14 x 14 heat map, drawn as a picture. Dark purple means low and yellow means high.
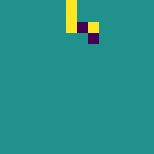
Histogram: skewed, a long tail of high values. Roughest part: top middle. Odd patch: rougher, in the top middle. Mirror symmetry: none.
